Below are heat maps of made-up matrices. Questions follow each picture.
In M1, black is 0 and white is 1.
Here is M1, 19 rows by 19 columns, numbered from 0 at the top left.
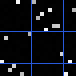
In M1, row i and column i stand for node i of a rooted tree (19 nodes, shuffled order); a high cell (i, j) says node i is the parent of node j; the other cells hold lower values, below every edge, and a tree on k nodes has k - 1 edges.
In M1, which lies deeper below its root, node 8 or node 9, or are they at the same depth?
node 9
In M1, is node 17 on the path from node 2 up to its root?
yes
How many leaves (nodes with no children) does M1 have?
6
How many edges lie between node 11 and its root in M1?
6
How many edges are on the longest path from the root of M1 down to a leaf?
8
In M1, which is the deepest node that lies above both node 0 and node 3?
15
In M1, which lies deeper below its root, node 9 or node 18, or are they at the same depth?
the same depth
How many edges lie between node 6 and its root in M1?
0
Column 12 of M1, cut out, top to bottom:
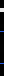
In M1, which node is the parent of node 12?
2
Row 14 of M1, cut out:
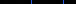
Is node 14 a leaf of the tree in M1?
yes
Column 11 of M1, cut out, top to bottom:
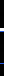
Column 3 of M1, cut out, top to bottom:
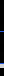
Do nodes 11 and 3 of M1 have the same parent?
no
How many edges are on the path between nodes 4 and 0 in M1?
1
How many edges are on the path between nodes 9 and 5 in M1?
7
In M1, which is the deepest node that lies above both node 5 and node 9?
15
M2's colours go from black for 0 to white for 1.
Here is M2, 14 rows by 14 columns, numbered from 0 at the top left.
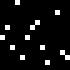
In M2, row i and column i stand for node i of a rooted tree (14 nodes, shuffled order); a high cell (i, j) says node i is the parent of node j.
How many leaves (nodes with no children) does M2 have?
5
